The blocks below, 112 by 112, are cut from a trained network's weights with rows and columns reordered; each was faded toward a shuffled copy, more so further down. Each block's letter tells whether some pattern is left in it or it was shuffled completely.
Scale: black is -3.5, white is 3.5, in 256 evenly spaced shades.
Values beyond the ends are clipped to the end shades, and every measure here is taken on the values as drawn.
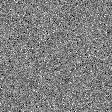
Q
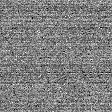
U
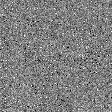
U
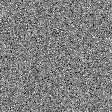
Q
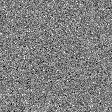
Q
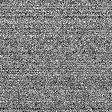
U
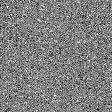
U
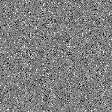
U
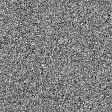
Q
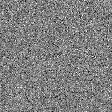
U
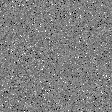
Q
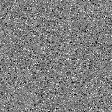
U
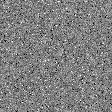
Q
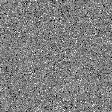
U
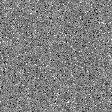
U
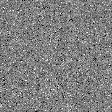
U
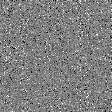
U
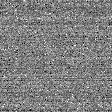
U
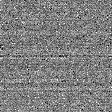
U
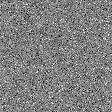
Q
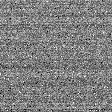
U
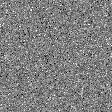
Q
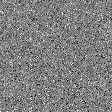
Q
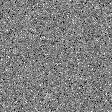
Q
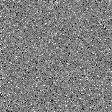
U
